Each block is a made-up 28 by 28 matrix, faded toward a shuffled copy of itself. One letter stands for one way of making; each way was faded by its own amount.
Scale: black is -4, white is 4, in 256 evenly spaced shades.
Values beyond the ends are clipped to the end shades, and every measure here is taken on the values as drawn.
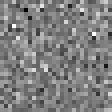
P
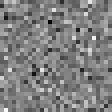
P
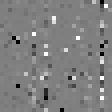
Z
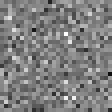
P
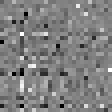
Z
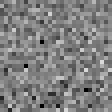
P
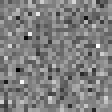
P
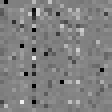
Z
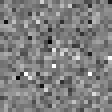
P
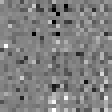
Z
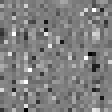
Z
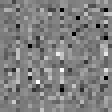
Z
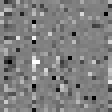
Z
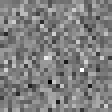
P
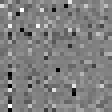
Z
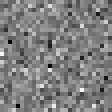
P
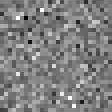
P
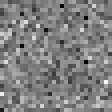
P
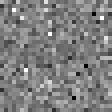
P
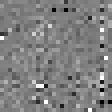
Z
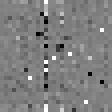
Z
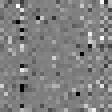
Z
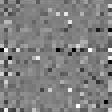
Z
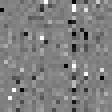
Z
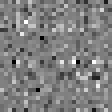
Z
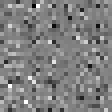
Z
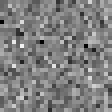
P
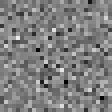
P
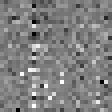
Z
